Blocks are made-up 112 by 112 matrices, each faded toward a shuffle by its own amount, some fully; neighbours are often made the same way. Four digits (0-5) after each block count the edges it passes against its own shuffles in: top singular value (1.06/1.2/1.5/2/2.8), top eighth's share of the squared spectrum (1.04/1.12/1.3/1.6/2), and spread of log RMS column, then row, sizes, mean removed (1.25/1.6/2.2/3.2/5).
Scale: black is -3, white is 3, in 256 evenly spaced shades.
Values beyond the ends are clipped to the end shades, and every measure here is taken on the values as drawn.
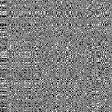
5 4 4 3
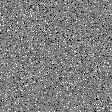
1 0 0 0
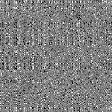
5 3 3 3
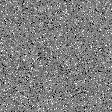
2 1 0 0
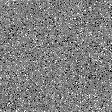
3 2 0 0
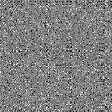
4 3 2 2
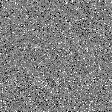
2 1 0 2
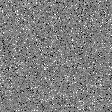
0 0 0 0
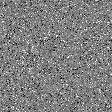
0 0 0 0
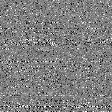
2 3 0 3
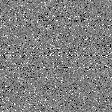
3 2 0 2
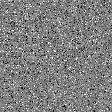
3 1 0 0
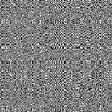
5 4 3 3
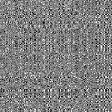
5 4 3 3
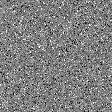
1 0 0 0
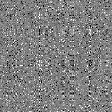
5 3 3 2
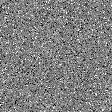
1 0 0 0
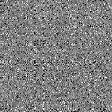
4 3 2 2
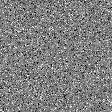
0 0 0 0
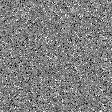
2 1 0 0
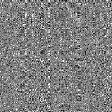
4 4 3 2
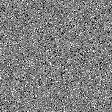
2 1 0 0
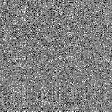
4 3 2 2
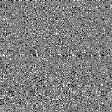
4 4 2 3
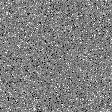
0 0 0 0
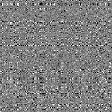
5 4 3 4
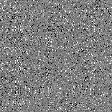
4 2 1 1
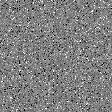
3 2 1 0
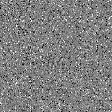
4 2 2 1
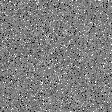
1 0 0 0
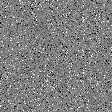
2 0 0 0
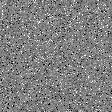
2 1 0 0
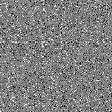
3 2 1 1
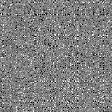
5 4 3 2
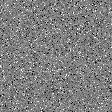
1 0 0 0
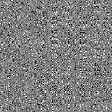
4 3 3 2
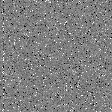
2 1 1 0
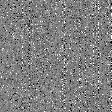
2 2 3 0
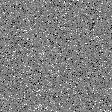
0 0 0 0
